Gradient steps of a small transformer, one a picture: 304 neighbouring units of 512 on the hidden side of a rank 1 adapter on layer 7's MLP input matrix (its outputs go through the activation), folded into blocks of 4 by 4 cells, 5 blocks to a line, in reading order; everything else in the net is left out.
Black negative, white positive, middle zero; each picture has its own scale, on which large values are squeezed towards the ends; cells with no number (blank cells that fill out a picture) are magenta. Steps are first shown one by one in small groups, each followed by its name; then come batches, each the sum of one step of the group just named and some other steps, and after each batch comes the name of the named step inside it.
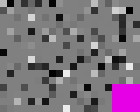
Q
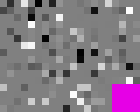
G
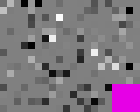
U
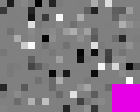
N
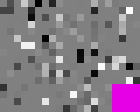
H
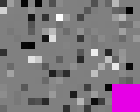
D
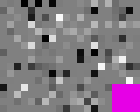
N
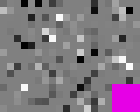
U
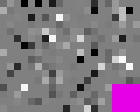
H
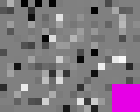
H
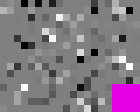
Q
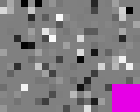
U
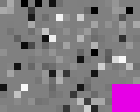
N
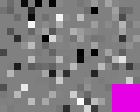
G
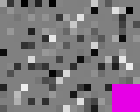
Q
